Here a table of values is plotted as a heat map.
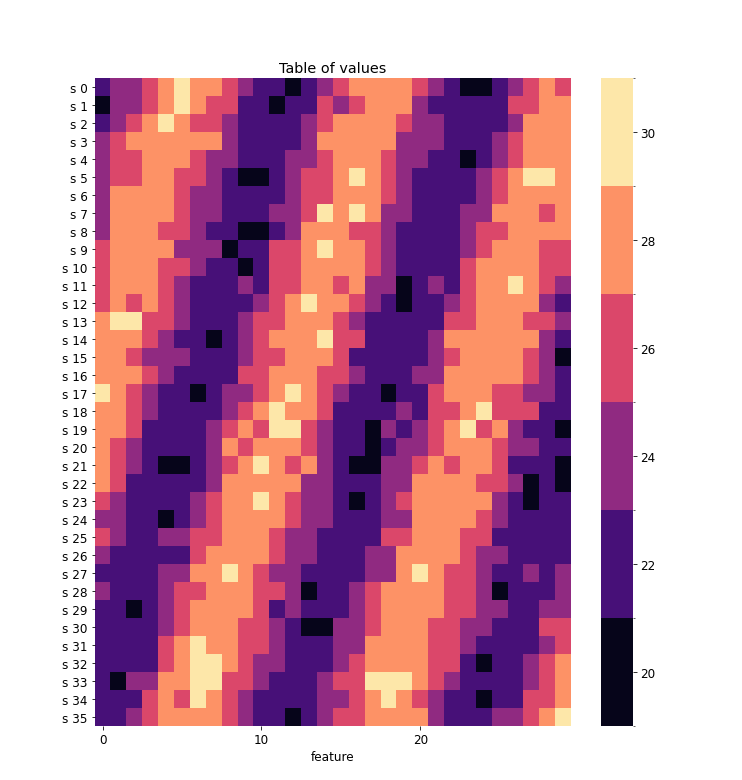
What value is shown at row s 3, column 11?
22
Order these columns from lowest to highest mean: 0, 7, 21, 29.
29, 0, 21, 7
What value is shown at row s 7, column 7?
24
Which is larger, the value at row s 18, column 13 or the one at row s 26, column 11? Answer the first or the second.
the first
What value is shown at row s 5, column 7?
24
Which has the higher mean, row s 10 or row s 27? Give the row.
s 10
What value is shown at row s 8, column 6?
24
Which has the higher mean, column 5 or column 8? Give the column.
8
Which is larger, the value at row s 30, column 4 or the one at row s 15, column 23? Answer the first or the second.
the second
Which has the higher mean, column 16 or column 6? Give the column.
6
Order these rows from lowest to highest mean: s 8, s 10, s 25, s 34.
s 25, s 34, s 8, s 10
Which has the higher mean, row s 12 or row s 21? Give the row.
s 12
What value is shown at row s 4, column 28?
28
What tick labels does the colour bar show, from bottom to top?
20, 22, 24, 26, 28, 30
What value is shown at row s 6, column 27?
28
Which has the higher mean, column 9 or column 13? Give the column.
13
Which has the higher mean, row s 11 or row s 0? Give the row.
s 11
